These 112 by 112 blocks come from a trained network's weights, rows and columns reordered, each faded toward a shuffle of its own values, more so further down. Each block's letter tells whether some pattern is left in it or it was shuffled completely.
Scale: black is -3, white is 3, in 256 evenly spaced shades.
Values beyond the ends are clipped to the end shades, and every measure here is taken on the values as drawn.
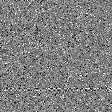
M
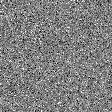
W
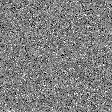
W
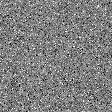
W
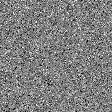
W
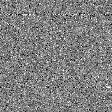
M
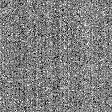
M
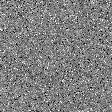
W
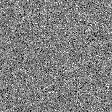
W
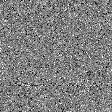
M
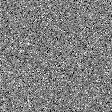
W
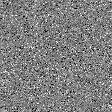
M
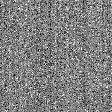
M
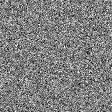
M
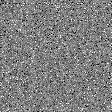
M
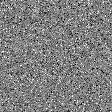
W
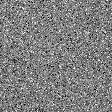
W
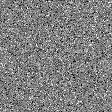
W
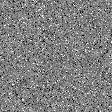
W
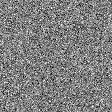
M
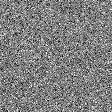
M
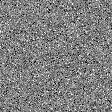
W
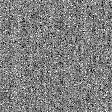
M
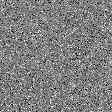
M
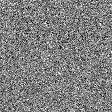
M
